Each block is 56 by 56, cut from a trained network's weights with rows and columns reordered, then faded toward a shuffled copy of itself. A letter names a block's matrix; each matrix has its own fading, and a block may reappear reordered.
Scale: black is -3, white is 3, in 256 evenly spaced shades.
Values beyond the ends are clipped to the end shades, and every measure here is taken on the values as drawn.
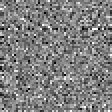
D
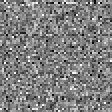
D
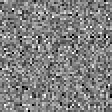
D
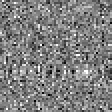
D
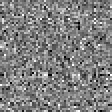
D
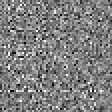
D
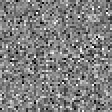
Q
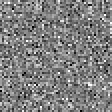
Q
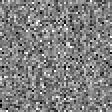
Q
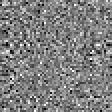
D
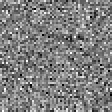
Q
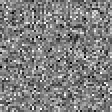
Q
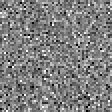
Q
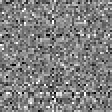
D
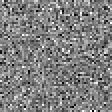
Q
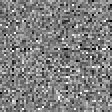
D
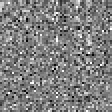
Q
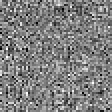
D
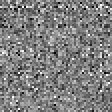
D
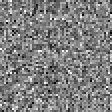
Q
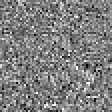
Q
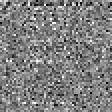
D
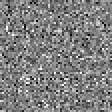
D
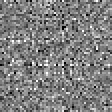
D
